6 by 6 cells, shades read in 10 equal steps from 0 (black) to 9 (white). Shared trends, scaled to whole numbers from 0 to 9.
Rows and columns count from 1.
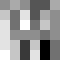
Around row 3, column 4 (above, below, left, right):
3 5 9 7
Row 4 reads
8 5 5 5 4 5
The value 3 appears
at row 1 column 4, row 1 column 5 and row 2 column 4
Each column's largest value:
9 7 9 8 7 6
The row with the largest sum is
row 3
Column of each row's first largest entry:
2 3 3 1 1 1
